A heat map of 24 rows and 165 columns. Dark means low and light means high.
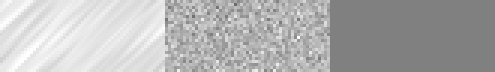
It is made of 1 by 3 panels. Panel 1,1: very high, slanting up to the right, faint in contrast. Panel 1,2: high, fine-grained. Panel 1,3: middling, flat.
